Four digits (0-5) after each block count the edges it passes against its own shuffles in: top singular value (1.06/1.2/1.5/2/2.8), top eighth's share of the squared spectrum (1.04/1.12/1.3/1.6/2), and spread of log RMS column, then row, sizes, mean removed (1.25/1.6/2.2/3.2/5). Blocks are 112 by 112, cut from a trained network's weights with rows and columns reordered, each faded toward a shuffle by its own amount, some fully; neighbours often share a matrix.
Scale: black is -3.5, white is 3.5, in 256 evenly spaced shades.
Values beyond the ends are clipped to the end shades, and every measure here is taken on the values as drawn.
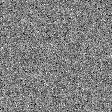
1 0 0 0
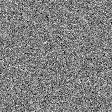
1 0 0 0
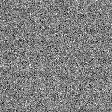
3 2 0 1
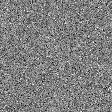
0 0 0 0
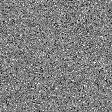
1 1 0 0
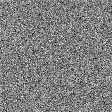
0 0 0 0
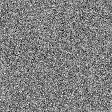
0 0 0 0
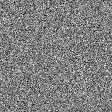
0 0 0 0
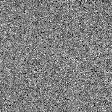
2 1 1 0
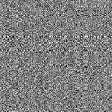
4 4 2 3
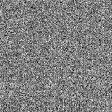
3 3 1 1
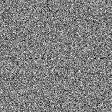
3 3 0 1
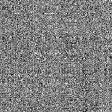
3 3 1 2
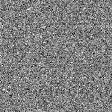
2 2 0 1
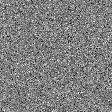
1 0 0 0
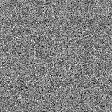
3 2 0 1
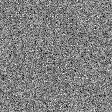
1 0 0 0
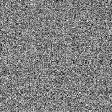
3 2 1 1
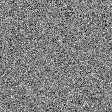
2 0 0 0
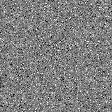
2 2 0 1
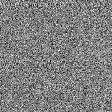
3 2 0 1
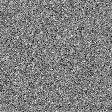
1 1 0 0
